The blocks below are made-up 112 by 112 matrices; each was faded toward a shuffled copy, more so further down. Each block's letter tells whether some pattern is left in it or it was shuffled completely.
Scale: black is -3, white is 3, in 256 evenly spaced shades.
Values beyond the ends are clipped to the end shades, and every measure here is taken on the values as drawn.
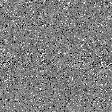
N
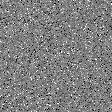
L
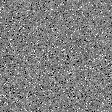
L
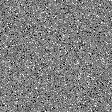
L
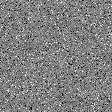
L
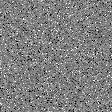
L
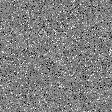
L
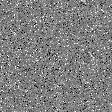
L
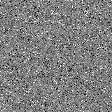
L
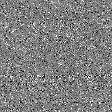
N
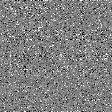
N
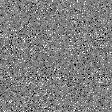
N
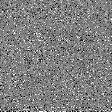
N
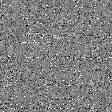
N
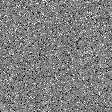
L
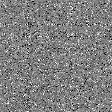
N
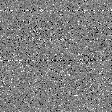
N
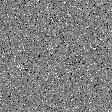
L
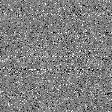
N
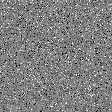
L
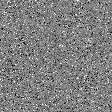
L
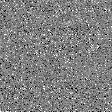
N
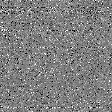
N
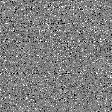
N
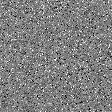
L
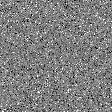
L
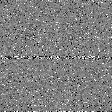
N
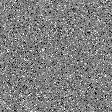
L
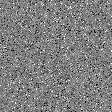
L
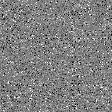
N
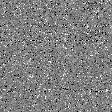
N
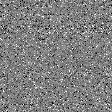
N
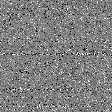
N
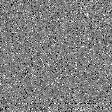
N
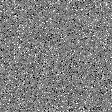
L
